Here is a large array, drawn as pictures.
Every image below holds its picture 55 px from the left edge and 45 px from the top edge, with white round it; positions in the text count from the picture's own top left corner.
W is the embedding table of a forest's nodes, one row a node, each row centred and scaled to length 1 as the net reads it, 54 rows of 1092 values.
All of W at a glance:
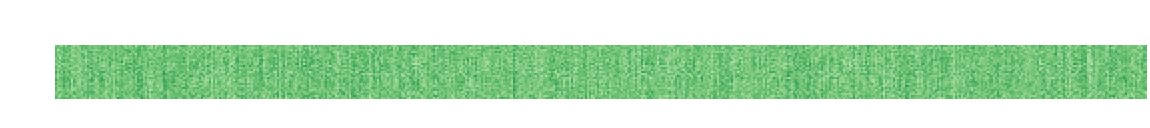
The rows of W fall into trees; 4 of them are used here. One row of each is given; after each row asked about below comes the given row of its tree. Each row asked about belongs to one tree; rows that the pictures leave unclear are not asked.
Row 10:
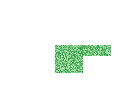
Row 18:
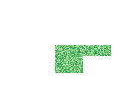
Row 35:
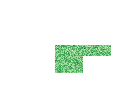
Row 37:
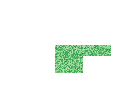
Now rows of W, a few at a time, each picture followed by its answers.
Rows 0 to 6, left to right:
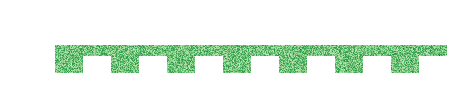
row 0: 10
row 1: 37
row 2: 35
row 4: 10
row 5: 37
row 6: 18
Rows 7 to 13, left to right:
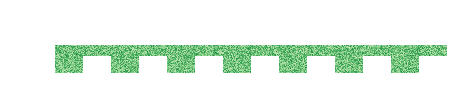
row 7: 37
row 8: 37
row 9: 10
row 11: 37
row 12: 18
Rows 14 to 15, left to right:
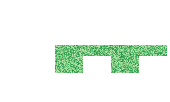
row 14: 18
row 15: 37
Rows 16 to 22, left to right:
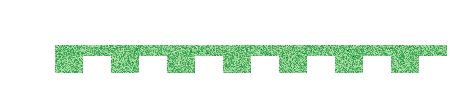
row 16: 18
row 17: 10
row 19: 18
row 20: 10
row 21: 10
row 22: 37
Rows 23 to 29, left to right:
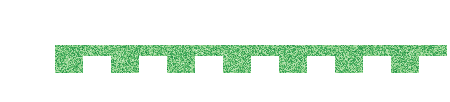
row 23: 18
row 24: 10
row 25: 18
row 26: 37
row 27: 37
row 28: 10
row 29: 35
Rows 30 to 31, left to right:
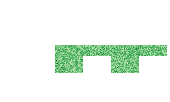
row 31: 10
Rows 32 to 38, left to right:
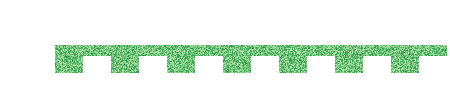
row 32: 37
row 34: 37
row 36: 35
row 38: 37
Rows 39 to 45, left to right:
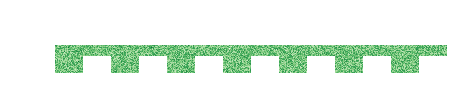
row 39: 10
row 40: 35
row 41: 37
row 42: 10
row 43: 37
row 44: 37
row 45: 10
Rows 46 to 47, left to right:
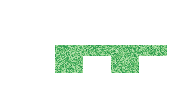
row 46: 35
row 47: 18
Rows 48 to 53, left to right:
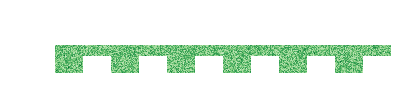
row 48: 35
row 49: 18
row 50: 10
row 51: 10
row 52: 10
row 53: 35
